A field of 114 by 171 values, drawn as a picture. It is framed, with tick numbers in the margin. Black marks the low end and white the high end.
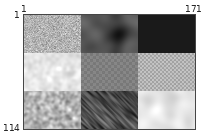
The table splits into 3 rows of 3 panels. Panel 1,1: high, fine-grained. Panel 1,2: low, smooth. Panel 1,3: very low, flat. Panel 2,1: very high, blotchy, faint in contrast. Panel 2,2: middling, checkered, faint in contrast. Panel 2,3: high, checkered. Panel 3,1: high, blotchy. Panel 3,2: low, slanting down to the right. Panel 3,3: very high, smooth, faint in contrast.
